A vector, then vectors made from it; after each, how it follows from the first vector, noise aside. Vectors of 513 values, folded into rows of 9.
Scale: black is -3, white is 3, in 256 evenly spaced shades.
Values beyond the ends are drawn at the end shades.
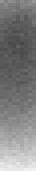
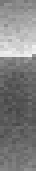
wrapped around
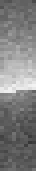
wrapped around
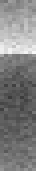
wrapped around
